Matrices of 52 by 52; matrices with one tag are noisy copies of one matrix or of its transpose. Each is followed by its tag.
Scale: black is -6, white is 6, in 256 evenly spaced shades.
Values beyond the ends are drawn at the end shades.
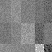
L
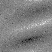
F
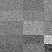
L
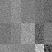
L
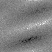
F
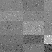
L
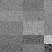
L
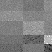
L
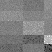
L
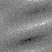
F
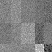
L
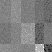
L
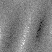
F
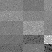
L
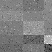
L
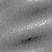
F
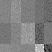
L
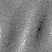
F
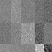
L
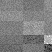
L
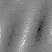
F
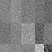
L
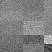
L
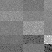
L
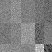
L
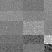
L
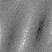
F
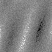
F
